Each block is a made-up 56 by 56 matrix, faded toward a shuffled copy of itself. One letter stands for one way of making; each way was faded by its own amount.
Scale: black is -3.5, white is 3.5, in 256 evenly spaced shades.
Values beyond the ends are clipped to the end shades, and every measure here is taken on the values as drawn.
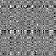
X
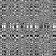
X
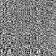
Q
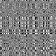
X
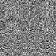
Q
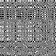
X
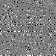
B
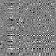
X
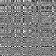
X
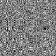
Q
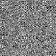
Q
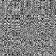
Q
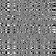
X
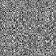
Q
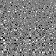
B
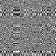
X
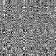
Q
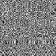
Q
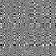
X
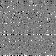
B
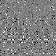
B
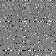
B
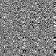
Q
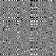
X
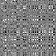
X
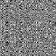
Q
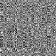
Q
